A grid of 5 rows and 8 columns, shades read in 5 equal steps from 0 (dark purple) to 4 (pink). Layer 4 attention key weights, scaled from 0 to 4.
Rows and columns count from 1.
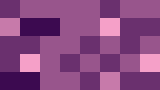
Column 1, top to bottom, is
1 3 1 1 0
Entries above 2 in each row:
0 2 0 2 1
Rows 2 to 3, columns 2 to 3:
0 0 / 1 2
